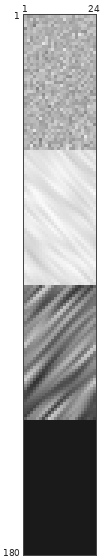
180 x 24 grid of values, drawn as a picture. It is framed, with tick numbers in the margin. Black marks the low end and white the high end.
It is made of 4 by 1 panels. Panel 1,1: high, fine-grained. Panel 2,1: very high, slanting down to the right, faint in contrast. Panel 3,1: middling, slanting up to the right, strong in contrast. Panel 4,1: very low, flat.
